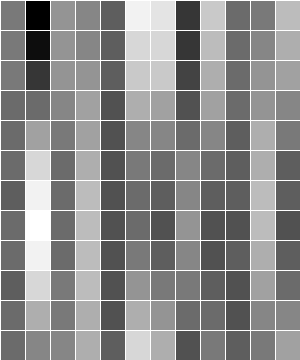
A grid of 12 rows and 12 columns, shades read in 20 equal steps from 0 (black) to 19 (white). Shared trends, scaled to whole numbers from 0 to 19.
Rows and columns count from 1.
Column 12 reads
14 13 12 10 9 7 7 6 7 8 10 12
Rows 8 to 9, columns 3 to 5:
8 14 6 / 8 14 6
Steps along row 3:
down up same down up same down up down up up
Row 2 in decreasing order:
16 16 14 13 11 10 10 9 8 7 4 1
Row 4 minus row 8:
0 -11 2 -2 0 5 6 -5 6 2 -3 4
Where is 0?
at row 1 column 2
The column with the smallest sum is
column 5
